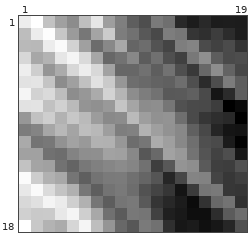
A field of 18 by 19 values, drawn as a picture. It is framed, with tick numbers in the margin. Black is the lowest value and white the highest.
Average level on the scale: 50%. Slope: up to the left. Grain: diagonal, down to the right.
